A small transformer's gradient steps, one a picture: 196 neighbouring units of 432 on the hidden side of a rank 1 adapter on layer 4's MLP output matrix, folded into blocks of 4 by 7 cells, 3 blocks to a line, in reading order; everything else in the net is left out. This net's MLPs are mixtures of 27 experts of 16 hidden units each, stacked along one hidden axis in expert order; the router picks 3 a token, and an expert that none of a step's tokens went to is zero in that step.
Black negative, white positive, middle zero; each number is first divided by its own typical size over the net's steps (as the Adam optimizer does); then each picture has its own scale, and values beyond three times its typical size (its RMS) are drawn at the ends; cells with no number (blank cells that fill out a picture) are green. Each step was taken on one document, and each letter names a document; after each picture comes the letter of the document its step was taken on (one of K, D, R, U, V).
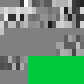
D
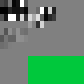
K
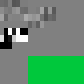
K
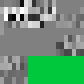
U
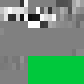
D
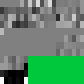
U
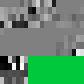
U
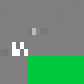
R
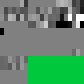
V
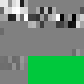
K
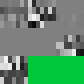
U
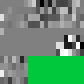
U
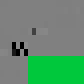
R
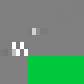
R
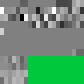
D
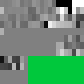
V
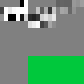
D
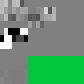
K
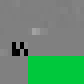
R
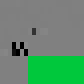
R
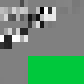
K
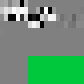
K
